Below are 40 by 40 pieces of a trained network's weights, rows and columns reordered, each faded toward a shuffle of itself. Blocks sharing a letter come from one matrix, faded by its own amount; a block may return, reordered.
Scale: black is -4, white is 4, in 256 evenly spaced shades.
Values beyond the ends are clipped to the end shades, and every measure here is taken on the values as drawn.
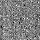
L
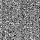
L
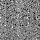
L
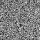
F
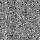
L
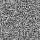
F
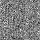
L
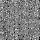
L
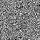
F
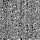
L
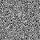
F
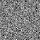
F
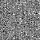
L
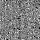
L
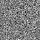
F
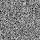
F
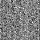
L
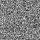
F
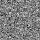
F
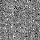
L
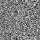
F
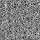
L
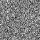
F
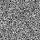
F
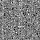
L
